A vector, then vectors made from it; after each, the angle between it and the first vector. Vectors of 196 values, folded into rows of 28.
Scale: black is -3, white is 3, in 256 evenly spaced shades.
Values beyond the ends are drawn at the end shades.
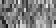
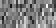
partly aligned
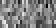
nearly opposite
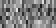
partly aligned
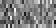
partly aligned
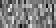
partly opposed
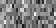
partly opposed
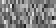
partly opposed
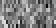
nearly opposite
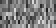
partly aligned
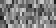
partly aligned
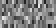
orthogonal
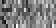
nearly parallel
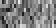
nearly parallel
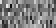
partly aligned
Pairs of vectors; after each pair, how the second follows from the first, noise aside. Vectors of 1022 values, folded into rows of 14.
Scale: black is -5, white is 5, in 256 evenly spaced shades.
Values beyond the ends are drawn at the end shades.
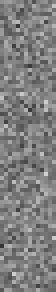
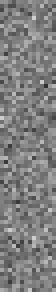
wrapped around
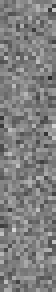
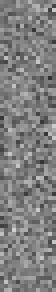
copied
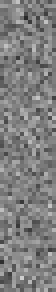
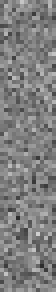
wrapped around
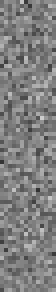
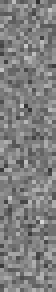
wrapped around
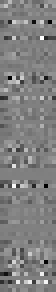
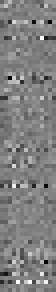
copied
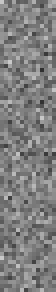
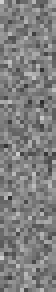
copied
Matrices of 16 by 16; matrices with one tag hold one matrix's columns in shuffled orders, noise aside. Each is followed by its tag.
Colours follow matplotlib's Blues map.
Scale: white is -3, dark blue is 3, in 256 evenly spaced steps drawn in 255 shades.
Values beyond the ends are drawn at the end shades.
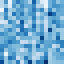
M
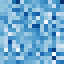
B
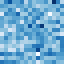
B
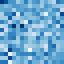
B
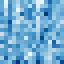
M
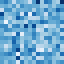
B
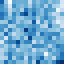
M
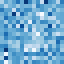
B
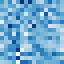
B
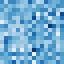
B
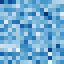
B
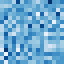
B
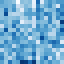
M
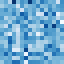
B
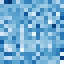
B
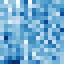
M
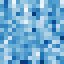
M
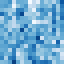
M
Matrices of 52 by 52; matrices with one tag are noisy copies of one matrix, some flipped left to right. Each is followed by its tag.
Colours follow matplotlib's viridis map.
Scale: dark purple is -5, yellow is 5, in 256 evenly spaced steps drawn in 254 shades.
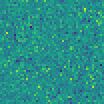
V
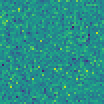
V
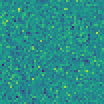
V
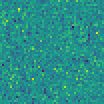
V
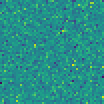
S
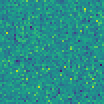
V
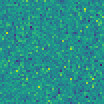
V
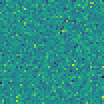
S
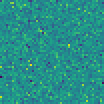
S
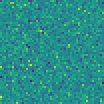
S
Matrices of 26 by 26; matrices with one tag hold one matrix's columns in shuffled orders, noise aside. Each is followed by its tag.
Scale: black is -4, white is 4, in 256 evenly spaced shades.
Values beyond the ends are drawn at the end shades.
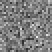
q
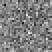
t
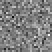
q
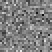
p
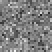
p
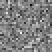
t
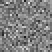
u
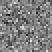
p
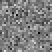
p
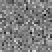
p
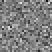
u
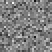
u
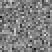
q
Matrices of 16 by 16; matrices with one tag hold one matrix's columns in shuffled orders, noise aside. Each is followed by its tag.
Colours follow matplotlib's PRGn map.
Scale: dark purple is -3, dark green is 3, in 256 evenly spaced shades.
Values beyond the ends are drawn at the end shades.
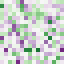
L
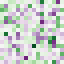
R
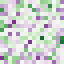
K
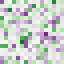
R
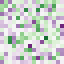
K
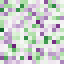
K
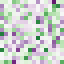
L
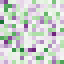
L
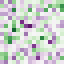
K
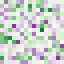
K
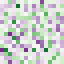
L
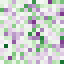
R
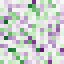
L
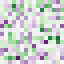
K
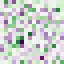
R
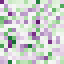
R
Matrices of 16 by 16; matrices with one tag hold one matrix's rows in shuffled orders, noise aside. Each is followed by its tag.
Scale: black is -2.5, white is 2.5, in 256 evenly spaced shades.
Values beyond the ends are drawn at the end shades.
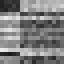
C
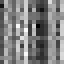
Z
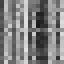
Z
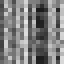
Z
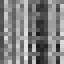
Z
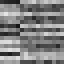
C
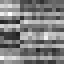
C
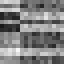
C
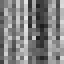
Z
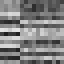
C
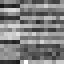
C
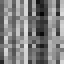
Z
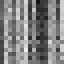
Z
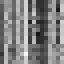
Z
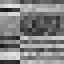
C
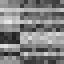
C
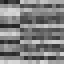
C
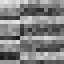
C
